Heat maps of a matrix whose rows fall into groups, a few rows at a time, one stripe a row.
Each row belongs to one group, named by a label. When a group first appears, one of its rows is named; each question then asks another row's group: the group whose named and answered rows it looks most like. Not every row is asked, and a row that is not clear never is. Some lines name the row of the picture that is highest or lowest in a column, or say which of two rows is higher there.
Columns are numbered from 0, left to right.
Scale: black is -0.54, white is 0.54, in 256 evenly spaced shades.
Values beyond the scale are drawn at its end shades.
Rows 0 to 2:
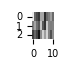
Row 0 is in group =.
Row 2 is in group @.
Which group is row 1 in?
=
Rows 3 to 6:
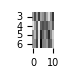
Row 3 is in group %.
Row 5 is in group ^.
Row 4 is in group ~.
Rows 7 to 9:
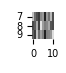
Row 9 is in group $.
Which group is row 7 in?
=
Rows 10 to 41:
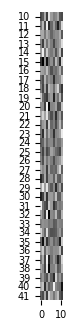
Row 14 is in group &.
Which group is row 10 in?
%
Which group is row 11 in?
^
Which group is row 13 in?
$
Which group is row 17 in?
$
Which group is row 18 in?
%
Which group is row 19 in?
=
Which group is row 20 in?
^
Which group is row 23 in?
$
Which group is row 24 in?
$
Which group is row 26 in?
$
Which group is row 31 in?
=
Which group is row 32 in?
^
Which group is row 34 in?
~
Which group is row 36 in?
&
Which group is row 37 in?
^
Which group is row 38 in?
^
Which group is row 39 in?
=
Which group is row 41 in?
%
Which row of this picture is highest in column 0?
31
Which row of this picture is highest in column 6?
40
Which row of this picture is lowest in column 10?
40
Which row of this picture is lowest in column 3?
15
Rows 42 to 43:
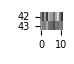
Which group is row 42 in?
%
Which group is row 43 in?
~
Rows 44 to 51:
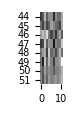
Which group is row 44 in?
$
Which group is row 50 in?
$
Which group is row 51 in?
$
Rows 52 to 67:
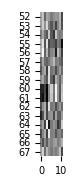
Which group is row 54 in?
=
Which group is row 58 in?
%
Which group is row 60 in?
@
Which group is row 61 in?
@
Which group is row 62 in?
%
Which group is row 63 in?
$
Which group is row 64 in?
^
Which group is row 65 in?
%
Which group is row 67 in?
&
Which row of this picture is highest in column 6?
57
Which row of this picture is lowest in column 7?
56
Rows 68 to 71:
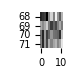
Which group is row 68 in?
@
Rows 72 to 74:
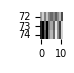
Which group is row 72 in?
&
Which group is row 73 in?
@
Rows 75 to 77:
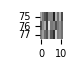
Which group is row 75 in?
=
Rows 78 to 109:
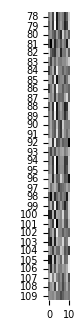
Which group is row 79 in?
^
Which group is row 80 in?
=
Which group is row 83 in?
$
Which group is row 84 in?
%
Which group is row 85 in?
^
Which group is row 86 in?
%
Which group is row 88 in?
^
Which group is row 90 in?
=
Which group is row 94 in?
^
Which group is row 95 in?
^
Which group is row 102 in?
%
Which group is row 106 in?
$
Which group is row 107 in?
&
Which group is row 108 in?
%
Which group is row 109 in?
~
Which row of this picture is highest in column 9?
87
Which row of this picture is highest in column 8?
87
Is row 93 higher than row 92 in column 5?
Yes
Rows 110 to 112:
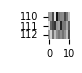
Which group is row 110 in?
^
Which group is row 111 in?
=
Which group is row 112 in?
&
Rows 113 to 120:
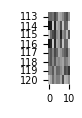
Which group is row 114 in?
$
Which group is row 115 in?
=
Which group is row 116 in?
$
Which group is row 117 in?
@
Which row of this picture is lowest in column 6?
115
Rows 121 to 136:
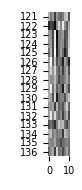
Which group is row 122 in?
@
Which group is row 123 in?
^
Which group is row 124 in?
^
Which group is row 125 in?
^
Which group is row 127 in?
&
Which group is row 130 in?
^
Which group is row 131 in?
%
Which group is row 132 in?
&
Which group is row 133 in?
@
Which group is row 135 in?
~
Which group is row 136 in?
%
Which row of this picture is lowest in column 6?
135
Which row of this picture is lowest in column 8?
125
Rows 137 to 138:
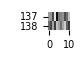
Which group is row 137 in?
^
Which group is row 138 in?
%
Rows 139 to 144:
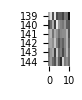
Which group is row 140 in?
%
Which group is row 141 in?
&
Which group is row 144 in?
=
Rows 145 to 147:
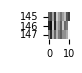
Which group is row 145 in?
%
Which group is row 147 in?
$
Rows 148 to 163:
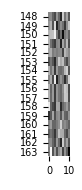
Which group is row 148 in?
=
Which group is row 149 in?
^
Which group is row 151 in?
=
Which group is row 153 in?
@
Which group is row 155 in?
^
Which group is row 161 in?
@
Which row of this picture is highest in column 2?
150
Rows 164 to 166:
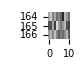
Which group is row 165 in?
%
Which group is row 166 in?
&
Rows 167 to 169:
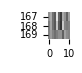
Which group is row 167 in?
=
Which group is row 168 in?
=
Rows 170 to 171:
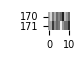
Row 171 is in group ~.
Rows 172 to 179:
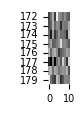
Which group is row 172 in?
%
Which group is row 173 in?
$
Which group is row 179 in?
=
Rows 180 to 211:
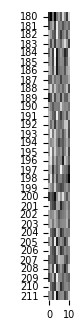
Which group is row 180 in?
@
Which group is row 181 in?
%
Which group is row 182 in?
=
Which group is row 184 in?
^
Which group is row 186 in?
^
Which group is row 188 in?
&
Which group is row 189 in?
$
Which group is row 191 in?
=
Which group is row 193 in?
&
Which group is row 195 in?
&
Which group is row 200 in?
@
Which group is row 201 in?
=
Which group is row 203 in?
&
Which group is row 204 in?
=
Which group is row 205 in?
^
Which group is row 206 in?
=
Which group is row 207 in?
@
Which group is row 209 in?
%
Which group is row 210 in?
=
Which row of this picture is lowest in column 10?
198
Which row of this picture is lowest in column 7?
196
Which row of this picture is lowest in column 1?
180
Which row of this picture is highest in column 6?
197
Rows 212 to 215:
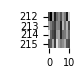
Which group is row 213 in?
=
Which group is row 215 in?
%
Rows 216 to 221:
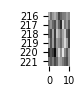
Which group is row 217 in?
=
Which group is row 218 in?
%
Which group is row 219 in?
%
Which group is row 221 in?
@
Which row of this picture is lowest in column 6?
217
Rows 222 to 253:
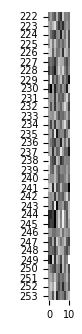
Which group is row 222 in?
=
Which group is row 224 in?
=
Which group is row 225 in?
&
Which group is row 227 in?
@
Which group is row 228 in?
@
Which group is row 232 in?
%
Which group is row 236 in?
=
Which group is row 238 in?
=
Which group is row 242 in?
%
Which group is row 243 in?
^
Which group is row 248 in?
@
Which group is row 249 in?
$
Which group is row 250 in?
=
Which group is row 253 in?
^
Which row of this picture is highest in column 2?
249
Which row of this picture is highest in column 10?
249
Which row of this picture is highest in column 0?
238
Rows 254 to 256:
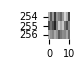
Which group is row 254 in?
%
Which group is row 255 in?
@
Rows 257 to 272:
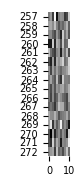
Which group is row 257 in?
^
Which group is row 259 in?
=
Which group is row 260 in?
$
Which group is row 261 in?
=
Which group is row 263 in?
$
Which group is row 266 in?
@
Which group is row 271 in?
$
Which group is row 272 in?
%
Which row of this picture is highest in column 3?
257
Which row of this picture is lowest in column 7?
272
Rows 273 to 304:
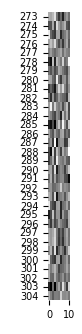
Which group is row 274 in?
%
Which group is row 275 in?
=
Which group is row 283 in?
&
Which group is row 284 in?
=
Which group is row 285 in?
@
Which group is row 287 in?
^
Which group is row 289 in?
%
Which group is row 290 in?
^
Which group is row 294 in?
=
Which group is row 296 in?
@
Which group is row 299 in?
^
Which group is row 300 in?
=
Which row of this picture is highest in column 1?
283
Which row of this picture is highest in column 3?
287
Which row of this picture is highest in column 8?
274
